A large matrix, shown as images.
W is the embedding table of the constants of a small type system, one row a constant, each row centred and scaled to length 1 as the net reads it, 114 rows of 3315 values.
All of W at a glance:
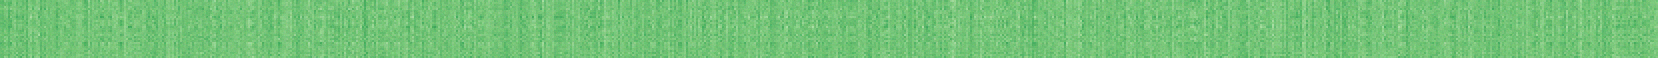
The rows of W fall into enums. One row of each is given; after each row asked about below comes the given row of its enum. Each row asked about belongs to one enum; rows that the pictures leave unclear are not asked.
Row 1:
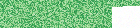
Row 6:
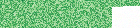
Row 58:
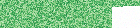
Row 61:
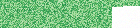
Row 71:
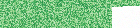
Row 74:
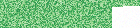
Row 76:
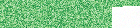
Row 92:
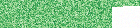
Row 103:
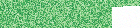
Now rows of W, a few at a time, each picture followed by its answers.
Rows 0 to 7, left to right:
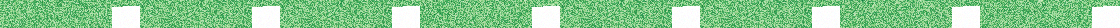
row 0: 71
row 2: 1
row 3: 103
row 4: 1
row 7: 61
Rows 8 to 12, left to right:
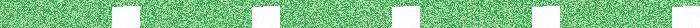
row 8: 61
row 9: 58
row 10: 6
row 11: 1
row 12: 74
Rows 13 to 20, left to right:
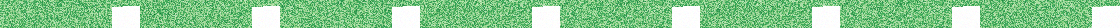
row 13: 71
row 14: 103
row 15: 1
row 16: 74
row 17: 58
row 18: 74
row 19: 58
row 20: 6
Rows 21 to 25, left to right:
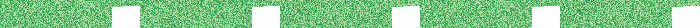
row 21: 6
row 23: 103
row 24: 6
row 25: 103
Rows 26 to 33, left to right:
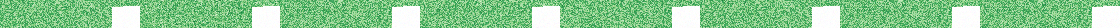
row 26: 6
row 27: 92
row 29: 74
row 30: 1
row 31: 6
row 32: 61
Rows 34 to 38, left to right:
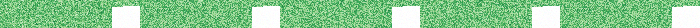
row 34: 92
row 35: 61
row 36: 1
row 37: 71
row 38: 61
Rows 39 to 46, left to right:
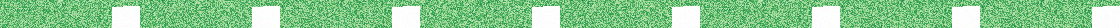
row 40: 6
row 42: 58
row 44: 61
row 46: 1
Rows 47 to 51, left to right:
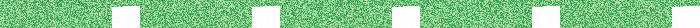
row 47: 71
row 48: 6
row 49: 58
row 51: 6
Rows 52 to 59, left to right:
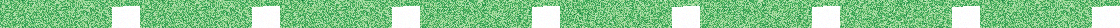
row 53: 6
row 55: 61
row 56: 103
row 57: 61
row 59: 6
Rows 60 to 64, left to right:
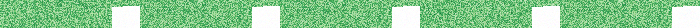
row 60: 71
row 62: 61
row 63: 103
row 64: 61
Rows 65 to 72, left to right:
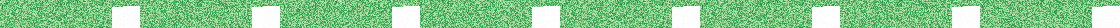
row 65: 58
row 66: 71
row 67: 74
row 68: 6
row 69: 58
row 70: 58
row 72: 1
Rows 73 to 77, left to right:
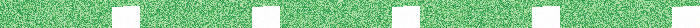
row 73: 103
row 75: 61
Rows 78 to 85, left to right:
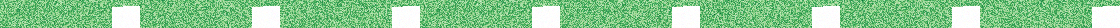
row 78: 74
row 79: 6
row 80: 71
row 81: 74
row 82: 61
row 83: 103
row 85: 1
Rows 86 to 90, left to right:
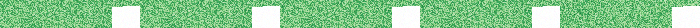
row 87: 1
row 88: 1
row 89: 1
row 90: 103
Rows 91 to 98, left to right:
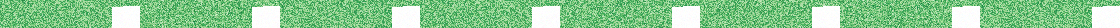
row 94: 6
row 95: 58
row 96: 74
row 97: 76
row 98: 1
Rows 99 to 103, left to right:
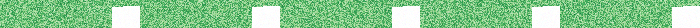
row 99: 58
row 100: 61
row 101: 1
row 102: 71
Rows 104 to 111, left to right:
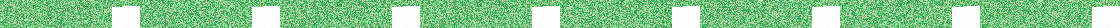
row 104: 76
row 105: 6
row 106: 71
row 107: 71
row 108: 1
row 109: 61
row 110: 58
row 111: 61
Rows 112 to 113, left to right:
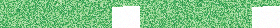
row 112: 74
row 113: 71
